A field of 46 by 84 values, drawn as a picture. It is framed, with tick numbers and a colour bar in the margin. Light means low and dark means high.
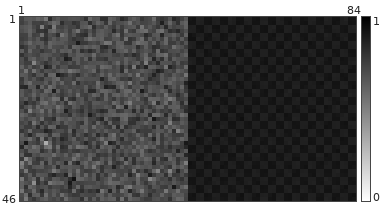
The table splits into one row of 2 panels. Panel 1,1: high, fine-grained. Panel 1,2: very high, checkered, faint in contrast.
